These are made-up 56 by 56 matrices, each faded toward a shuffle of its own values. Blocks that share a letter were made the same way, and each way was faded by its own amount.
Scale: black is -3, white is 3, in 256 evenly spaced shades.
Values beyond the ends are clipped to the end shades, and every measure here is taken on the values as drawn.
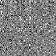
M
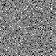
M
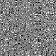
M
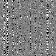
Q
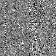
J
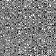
M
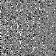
J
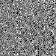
J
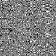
M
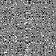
M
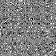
M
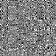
M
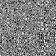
M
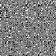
M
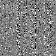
J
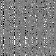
Q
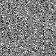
J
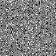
J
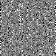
J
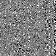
J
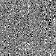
J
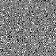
M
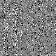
J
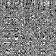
M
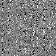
J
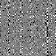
Q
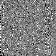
J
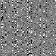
Q
